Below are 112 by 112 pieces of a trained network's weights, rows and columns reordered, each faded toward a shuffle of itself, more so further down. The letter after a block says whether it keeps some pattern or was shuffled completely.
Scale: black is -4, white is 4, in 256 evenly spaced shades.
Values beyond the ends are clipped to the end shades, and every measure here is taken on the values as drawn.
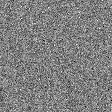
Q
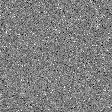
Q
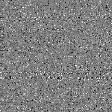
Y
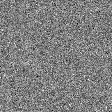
Q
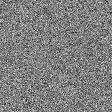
Q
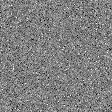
Q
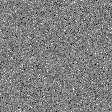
Q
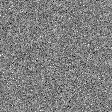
Q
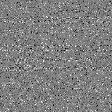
Y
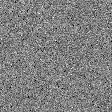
Q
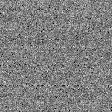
Y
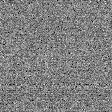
Y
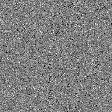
Y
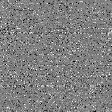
Y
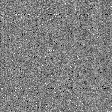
Y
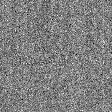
Y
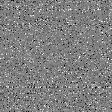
Y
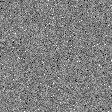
Q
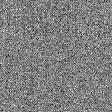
Y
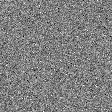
Q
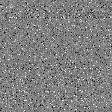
Y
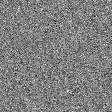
Q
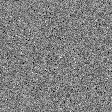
Q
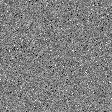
Q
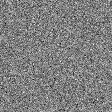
Q
